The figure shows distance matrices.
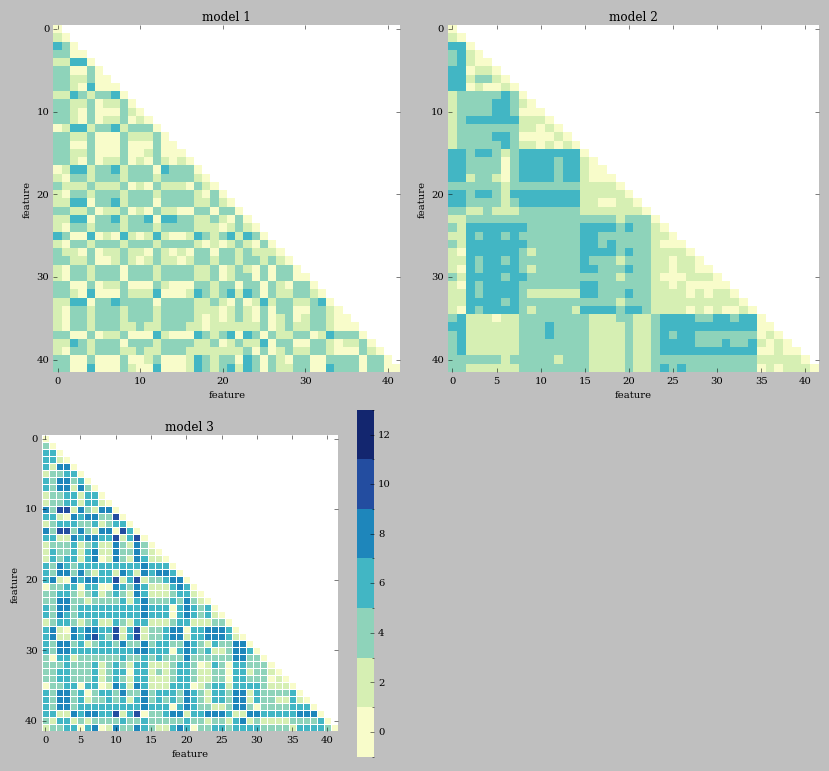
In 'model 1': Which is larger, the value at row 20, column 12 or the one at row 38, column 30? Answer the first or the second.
the first
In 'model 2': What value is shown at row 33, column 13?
4
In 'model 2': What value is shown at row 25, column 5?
6
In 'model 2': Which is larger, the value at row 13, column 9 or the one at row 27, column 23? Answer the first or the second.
the second
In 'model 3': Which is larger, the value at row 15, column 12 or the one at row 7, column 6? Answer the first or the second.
the second
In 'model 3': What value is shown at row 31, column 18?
4
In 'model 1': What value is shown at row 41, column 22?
2
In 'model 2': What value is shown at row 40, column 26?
4
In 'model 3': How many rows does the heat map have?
42
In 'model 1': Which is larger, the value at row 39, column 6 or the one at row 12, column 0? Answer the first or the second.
the first
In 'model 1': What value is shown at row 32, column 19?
2
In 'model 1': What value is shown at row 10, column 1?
4
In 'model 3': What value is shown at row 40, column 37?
4
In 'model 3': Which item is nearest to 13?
10
